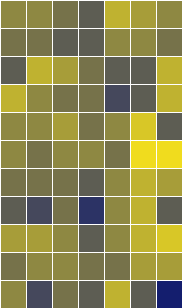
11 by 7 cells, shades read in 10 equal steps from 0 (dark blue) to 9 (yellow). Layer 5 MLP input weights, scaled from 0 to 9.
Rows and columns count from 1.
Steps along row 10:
up same down same up same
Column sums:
51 49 50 37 52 64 58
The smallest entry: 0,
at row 11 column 7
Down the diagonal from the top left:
5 4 6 4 5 9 6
